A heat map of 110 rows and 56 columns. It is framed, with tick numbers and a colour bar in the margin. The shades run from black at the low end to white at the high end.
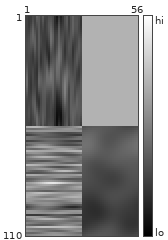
The table splits into 2 rows of 2 panels. Panel 1,1: low, streaked downward. Panel 1,2: high, flat. Panel 2,1: middling, streaked across, strong in contrast. Panel 2,2: low, smooth.
